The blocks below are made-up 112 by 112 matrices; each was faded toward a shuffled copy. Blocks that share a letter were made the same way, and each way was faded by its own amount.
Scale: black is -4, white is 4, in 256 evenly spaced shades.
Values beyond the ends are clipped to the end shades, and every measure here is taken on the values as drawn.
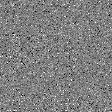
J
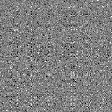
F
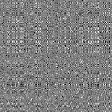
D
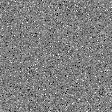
J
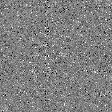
J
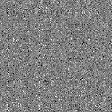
F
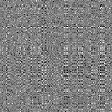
D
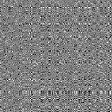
D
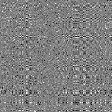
D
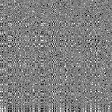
D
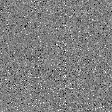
J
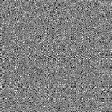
F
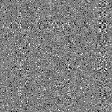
F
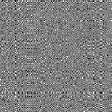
D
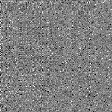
F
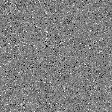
J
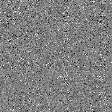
J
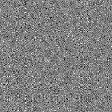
F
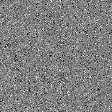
J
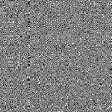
F
